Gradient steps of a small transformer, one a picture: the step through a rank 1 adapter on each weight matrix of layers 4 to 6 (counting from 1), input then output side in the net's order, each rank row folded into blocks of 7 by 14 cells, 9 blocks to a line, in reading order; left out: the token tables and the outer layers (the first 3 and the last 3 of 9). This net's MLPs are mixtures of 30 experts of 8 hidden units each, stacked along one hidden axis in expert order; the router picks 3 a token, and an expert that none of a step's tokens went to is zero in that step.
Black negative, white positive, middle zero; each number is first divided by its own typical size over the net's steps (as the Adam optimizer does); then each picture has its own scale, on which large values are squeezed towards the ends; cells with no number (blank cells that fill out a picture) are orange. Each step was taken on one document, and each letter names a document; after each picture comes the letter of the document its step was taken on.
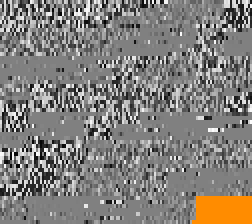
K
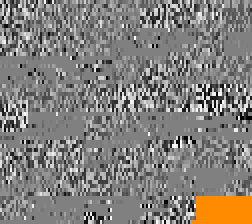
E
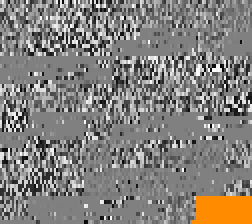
K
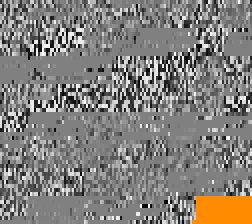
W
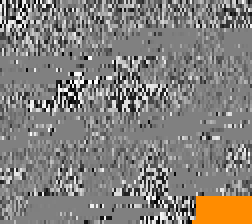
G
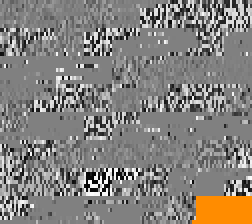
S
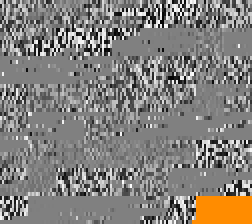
G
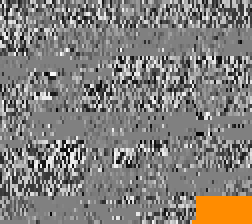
W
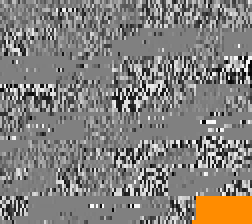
G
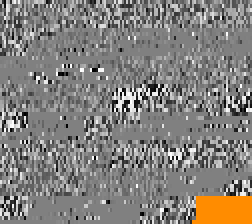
E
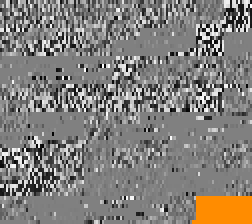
K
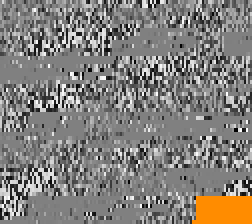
W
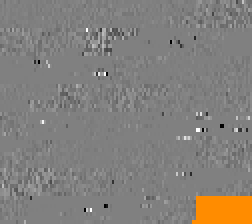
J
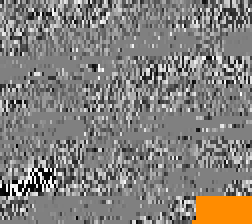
W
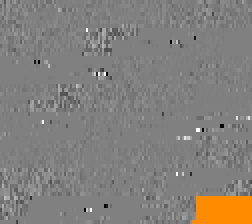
J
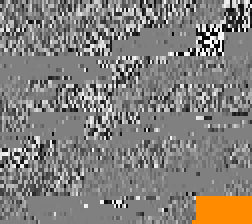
K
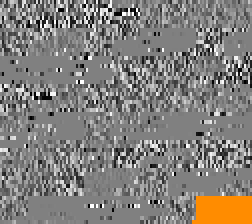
G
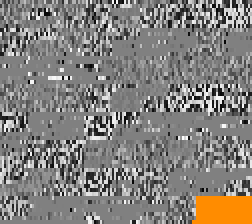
S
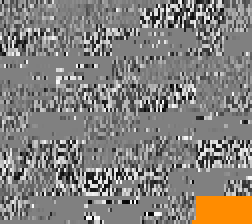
S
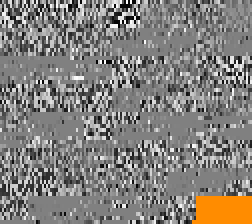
W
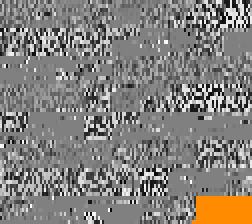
S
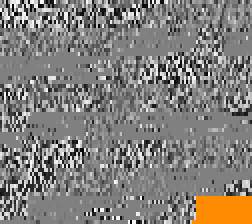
K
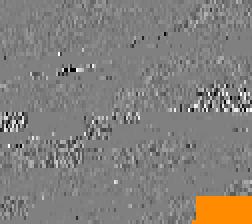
E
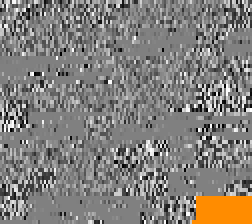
E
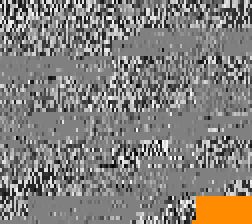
W
